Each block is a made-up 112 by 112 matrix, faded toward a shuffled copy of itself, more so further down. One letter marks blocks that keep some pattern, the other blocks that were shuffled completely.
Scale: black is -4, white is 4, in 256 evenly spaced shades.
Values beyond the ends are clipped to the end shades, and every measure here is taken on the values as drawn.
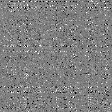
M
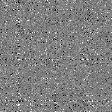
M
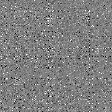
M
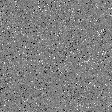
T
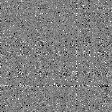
M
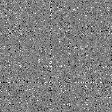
M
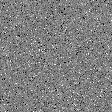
T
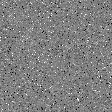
T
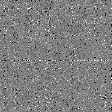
M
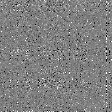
M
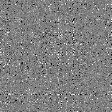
M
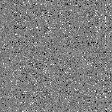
M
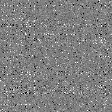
M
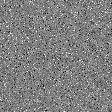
T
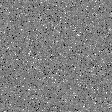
T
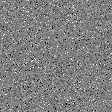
T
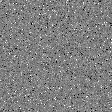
T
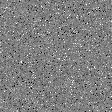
T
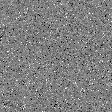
T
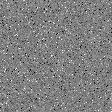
T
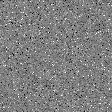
T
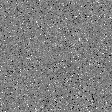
T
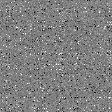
M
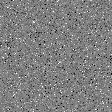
T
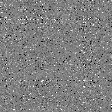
M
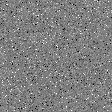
T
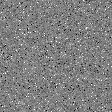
T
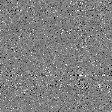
M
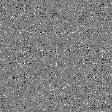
M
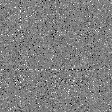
M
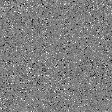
M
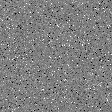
T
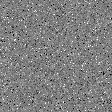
T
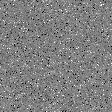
T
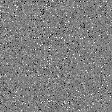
M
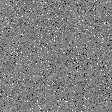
T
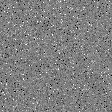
T
